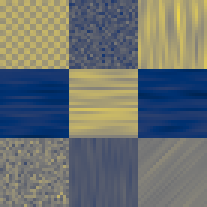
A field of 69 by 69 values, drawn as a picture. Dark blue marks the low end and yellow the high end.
It is made of 3 by 3 panels. Panel 1,1: high, checkered. Panel 1,2: low, fine-grained. Panel 1,3: high, streaked downward. Panel 2,1: very low, streaked across, faint in contrast. Panel 2,2: high, streaked across. Panel 2,3: very low, streaked across, faint in contrast. Panel 3,1: middling, fine-grained. Panel 3,2: low, streaked downward, faint in contrast. Panel 3,3: middling, slanting up to the right, faint in contrast.
